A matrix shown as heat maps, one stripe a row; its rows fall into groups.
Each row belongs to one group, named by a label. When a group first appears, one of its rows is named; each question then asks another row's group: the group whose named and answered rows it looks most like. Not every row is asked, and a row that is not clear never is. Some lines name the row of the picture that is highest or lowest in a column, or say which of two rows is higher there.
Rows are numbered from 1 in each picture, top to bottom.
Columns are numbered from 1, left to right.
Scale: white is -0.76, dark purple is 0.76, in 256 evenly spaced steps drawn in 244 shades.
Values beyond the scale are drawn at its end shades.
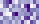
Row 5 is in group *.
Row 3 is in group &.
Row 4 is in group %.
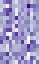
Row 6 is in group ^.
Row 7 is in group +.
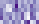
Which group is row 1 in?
+
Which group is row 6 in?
*
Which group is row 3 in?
%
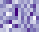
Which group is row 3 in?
+
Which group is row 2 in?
%
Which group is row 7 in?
%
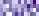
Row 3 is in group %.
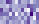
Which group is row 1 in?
^
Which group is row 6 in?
*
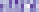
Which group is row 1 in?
+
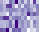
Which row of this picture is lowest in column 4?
8
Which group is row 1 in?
+
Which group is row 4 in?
&
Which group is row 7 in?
+
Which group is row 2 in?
^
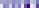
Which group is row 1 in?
*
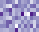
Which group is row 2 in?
%
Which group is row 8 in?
+
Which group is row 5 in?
%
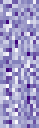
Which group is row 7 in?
%
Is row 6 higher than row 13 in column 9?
Yes
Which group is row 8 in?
&
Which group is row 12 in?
+
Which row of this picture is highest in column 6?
11
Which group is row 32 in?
&
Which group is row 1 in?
%
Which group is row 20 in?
^
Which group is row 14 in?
&
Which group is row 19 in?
%
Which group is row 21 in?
^
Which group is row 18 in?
^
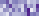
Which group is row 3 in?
*
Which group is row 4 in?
&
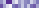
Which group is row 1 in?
^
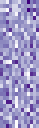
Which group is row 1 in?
&
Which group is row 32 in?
^
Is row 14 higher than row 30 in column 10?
No
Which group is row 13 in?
+
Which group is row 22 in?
*
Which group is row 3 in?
&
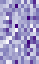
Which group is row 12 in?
*
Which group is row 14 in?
*
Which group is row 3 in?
*
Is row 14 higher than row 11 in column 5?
Yes
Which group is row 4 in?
^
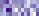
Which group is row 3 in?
^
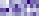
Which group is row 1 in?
&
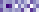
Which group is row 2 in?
^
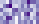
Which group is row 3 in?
%
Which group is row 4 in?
*
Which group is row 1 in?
&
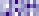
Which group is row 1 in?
+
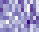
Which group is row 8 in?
^
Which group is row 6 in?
&
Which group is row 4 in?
%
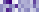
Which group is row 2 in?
+
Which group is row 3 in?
^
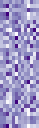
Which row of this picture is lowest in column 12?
14
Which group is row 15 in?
*
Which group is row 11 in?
*
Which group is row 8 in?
%
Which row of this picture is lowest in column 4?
8
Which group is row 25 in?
%
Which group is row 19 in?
^
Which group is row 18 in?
+
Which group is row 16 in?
^
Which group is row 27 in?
*
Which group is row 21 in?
*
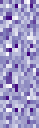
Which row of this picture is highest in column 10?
14
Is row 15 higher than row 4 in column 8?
Yes
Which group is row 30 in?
^
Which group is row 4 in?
^
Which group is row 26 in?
&
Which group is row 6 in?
%
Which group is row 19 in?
^
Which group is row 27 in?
^
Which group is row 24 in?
*
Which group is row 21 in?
^
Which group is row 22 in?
%
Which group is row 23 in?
+
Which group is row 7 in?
&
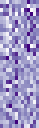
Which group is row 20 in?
+
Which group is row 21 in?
^
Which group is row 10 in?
%
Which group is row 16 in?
+
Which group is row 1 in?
&
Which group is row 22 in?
%
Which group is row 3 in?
*
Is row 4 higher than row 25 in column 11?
Yes
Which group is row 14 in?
+
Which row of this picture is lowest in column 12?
26
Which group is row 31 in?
+
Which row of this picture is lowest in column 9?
32
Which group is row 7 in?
%
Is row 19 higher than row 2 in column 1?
No
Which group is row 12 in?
*
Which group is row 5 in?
&
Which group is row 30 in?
^
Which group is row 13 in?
&
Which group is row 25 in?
*
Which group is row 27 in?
^
